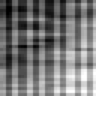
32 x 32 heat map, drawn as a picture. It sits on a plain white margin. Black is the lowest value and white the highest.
Ninth with the highest average: bottom right. Stripes: upright, repeating 7 times. Slope: up to the bottom right.
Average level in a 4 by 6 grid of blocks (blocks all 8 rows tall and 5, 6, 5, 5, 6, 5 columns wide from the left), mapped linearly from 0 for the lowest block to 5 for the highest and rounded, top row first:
0 1 1 0 1 2
1 1 1 1 2 4
1 1 2 2 3 4
2 3 3 3 4 5
